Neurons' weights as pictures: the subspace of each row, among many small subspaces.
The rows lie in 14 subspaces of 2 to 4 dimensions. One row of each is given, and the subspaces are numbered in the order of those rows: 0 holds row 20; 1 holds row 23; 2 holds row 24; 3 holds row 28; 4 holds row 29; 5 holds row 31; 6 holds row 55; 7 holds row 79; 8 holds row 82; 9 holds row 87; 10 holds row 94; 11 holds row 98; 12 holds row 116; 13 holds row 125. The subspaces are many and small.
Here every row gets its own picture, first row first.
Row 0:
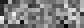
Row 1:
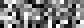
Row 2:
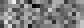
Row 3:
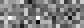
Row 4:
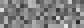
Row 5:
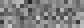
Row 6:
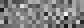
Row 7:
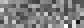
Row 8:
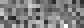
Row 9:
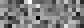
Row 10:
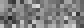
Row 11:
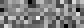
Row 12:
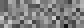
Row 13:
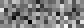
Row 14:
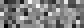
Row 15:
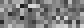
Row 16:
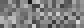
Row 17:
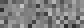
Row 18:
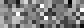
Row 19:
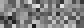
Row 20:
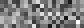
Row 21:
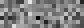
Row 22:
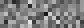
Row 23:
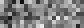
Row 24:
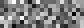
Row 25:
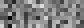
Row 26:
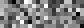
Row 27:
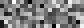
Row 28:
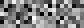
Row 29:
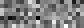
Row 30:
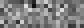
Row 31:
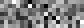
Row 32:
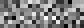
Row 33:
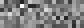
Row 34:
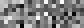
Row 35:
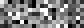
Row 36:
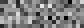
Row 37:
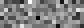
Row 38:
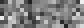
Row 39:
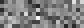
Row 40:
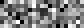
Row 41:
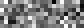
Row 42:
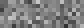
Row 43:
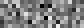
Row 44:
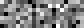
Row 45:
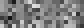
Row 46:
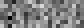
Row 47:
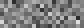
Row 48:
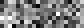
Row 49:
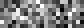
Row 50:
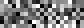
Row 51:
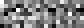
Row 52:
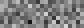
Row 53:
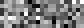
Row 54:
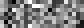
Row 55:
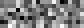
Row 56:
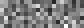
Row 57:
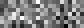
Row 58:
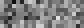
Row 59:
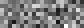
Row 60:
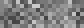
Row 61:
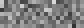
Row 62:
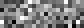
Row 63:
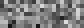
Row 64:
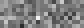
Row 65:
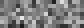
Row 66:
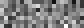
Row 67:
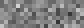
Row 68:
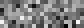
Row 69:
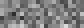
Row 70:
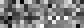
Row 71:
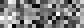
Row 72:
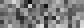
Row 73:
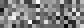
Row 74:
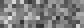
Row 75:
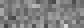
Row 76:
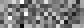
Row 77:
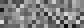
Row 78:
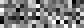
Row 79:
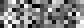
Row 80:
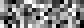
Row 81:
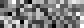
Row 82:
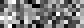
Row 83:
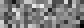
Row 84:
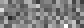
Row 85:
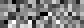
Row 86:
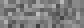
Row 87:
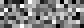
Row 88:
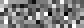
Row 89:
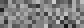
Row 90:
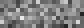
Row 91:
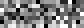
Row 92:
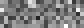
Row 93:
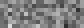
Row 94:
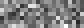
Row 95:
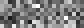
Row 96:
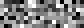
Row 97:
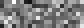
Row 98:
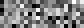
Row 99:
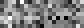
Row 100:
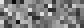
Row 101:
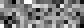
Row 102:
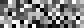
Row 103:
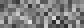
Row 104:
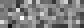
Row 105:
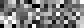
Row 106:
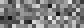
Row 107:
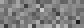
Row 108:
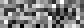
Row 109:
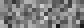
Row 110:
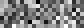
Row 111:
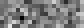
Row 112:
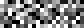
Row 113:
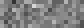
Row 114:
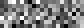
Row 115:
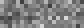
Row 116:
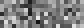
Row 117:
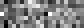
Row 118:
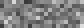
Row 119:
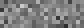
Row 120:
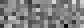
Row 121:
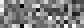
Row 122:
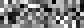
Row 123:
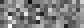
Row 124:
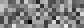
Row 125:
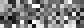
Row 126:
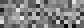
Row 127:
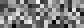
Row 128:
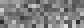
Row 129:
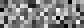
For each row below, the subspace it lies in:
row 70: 1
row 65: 10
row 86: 11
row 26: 5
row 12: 2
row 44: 3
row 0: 10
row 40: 3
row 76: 11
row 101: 0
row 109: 13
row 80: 13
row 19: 0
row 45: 13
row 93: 11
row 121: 11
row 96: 9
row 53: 4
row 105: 0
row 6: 6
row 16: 0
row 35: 3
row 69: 10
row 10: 13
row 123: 4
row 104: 6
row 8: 12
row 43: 8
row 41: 10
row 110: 2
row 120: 12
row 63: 11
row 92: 9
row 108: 11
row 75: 12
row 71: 8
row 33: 10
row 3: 4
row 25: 8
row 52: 5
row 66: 12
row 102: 3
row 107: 3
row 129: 9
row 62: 12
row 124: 5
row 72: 5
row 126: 4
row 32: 2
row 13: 2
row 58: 1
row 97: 0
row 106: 8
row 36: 1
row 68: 12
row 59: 11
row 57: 2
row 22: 5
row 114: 2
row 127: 5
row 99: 1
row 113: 7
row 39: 4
